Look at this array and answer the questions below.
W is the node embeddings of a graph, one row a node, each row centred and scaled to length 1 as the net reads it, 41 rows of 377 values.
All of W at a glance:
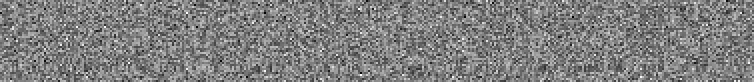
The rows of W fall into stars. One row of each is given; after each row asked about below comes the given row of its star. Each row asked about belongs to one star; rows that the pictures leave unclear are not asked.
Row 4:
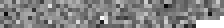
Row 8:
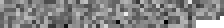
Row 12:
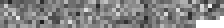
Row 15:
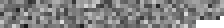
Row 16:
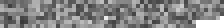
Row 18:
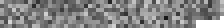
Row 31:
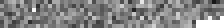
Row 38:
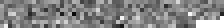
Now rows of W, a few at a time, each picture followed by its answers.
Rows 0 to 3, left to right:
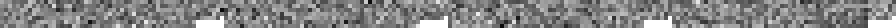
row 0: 18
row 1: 15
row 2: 8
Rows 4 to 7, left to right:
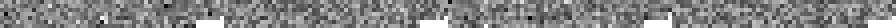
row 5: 18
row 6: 38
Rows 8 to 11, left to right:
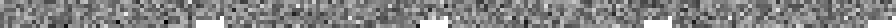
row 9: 4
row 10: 8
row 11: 38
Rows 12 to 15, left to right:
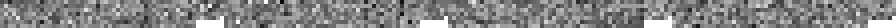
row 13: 31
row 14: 12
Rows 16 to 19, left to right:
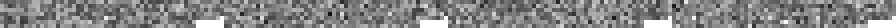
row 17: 12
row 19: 15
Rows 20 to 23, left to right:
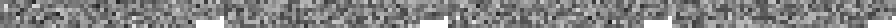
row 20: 12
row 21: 15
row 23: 38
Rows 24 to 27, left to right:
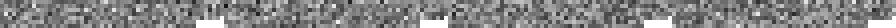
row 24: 12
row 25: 15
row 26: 4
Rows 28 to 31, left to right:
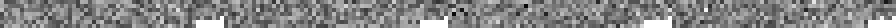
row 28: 8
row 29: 31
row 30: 4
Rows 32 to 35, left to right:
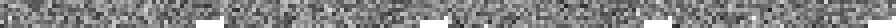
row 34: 4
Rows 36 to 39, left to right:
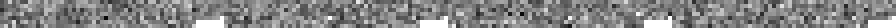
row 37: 16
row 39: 15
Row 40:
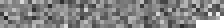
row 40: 12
